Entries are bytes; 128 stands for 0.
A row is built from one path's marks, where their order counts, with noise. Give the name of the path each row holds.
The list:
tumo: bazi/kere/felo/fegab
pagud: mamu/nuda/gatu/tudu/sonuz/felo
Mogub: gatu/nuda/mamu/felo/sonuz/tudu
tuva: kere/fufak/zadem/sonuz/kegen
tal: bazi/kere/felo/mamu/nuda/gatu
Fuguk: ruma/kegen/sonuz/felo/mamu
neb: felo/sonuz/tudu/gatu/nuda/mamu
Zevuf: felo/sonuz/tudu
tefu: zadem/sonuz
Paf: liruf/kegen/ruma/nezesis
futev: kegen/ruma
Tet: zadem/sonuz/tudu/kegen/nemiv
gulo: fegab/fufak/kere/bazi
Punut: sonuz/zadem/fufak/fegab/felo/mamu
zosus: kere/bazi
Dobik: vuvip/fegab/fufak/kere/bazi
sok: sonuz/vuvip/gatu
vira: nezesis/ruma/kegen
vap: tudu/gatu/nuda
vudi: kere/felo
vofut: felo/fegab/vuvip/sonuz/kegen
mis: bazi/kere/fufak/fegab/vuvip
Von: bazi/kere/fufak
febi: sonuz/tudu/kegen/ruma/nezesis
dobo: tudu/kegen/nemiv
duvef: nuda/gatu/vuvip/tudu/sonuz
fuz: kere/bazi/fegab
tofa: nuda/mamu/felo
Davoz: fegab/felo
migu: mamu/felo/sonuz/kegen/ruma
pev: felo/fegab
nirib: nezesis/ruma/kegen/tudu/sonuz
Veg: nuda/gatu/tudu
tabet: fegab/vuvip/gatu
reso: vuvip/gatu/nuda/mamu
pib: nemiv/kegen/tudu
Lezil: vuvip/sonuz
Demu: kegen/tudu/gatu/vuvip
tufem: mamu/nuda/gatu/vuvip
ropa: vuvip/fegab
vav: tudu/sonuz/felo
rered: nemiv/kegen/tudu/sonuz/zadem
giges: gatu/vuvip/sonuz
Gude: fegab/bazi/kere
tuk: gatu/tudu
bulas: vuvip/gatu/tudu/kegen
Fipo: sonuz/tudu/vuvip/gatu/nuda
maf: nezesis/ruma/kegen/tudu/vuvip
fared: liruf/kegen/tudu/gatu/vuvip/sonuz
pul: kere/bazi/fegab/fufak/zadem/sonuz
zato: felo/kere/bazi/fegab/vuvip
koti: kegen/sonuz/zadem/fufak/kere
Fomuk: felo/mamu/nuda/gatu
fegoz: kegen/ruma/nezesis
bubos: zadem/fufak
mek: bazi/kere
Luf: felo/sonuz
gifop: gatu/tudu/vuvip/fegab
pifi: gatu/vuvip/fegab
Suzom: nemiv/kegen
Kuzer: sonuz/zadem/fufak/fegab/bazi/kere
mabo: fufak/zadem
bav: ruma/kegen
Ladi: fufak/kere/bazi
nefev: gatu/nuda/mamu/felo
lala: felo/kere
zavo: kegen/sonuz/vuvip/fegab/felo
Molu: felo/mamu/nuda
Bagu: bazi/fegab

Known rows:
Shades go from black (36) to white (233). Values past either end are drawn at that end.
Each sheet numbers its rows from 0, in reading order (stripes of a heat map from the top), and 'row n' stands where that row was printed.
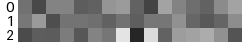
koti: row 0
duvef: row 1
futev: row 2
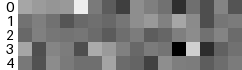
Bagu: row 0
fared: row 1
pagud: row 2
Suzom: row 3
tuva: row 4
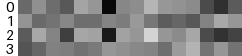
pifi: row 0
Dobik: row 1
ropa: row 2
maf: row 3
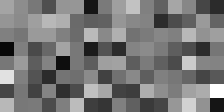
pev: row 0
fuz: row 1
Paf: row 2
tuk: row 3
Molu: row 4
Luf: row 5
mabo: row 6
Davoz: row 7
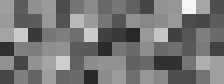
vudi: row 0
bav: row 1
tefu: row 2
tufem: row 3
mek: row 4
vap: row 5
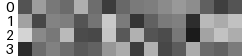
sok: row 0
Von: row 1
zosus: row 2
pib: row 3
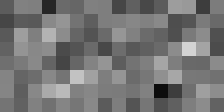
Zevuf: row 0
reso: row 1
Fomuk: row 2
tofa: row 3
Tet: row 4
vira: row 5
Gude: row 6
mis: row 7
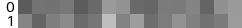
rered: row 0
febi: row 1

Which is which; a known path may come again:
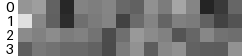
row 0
Lezil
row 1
Luf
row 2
tumo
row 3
Fipo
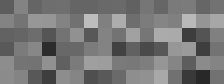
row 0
Mogub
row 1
Paf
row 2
bulas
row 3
Zevuf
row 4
nirib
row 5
giges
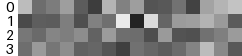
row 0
Ladi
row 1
futev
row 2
Kuzer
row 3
nefev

